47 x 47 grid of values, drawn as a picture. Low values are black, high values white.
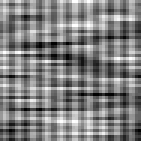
Ninth with the lowest average: bottom right. Average level on the scale: 50%. Stripes: upright, repeating 10 times. Histogram: bell-shaped.
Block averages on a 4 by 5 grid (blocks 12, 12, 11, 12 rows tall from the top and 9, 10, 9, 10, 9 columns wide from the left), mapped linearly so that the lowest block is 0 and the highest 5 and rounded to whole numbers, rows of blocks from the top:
3 3 5 4 2 | 3 1 0 0 3 | 3 3 2 1 1 | 0 2 5 3 0
